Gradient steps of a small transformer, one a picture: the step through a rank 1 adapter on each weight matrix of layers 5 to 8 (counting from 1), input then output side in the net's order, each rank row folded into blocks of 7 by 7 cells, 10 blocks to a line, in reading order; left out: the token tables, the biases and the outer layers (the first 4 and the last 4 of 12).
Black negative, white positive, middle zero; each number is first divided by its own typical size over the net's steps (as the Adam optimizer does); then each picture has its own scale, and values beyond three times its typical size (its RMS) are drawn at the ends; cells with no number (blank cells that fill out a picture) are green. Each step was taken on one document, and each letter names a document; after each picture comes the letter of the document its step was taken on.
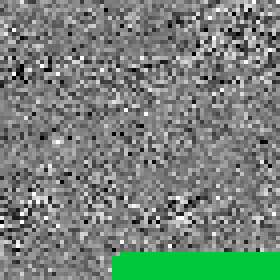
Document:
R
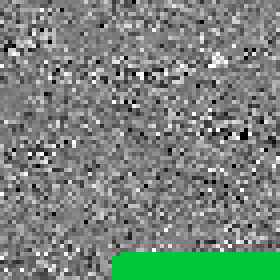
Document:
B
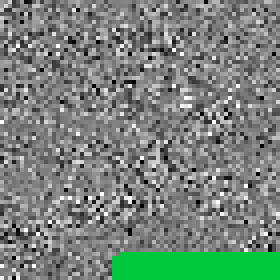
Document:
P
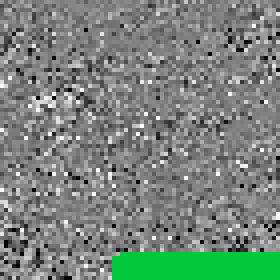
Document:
R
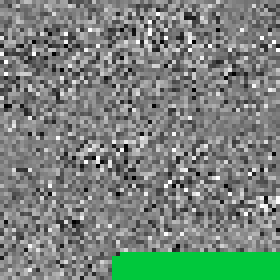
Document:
P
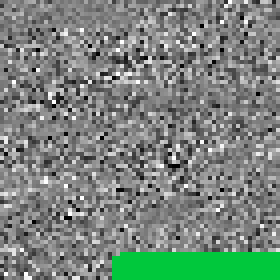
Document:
P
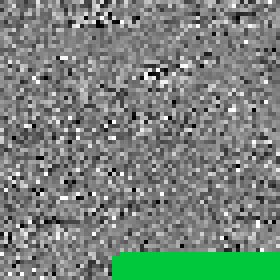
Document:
R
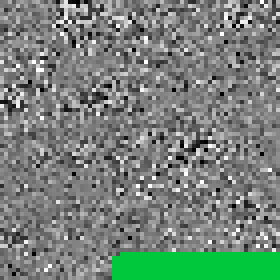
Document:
P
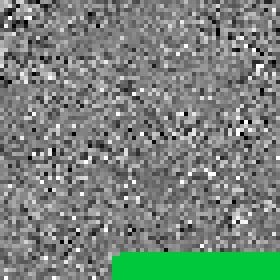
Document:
B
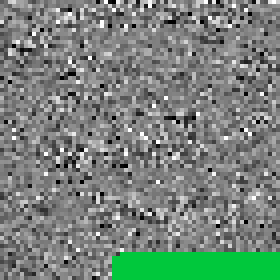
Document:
B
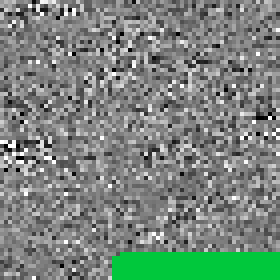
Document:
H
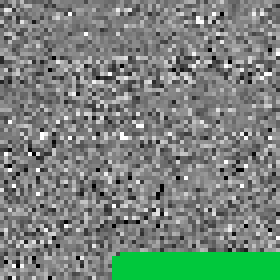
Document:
R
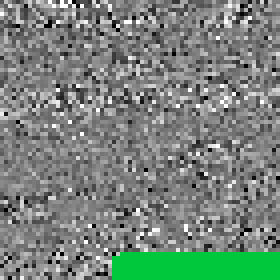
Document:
H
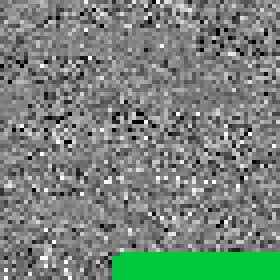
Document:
B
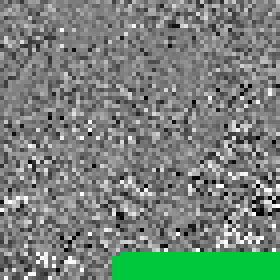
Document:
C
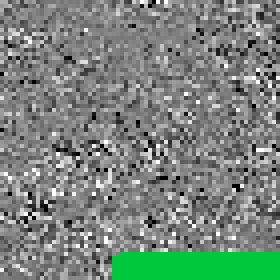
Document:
C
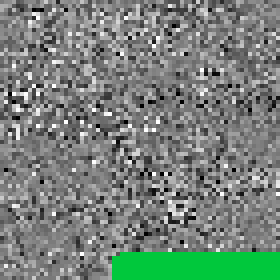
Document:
H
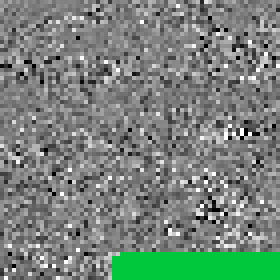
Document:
B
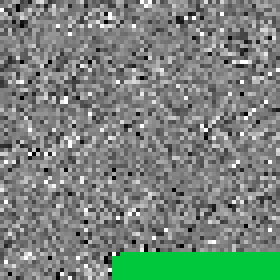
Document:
R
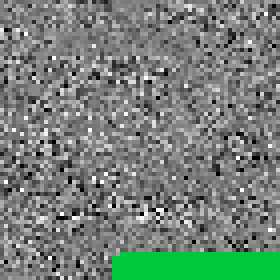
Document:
R
